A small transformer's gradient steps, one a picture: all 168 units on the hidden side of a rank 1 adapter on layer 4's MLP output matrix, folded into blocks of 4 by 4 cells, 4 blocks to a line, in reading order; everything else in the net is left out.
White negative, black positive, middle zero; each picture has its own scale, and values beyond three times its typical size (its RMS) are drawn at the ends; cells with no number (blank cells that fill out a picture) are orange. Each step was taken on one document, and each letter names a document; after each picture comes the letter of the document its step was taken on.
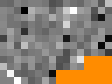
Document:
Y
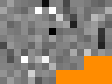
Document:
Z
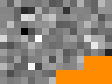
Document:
Y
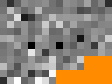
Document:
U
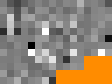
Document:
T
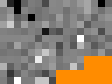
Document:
U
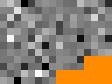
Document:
U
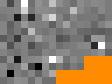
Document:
Y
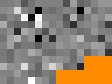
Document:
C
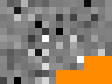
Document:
U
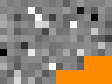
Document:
C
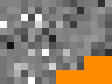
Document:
C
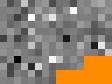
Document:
Y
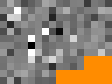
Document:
T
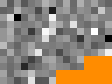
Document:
T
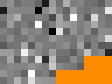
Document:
Z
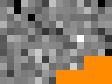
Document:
U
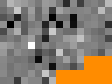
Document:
T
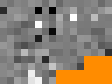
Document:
Z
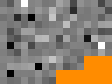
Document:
Y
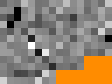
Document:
T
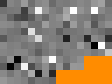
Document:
Y
